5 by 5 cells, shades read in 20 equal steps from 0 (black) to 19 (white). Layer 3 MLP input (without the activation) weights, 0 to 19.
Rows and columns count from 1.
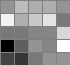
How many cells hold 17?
1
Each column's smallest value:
0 4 9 10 9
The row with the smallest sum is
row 5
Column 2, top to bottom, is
14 13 9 7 4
